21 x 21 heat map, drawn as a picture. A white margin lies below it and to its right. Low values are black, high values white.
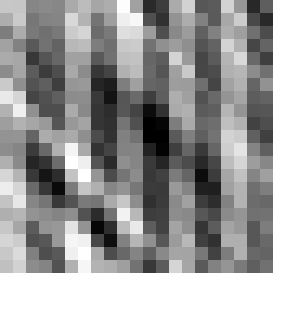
Stripes: upright, repeating 5 times. Ninth with the highest average: bottom left. Ninth with the lowest average: centre. Average level on the scale: 50%.
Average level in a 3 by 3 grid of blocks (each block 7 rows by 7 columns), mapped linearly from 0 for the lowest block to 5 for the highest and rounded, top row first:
443 | 403 | 533
